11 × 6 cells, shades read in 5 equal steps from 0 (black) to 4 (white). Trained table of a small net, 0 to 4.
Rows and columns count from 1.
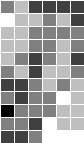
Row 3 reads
3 3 2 2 2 2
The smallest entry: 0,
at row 9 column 1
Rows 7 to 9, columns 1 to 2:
1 1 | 2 1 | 0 2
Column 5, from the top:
1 3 2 3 3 3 2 4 3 3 4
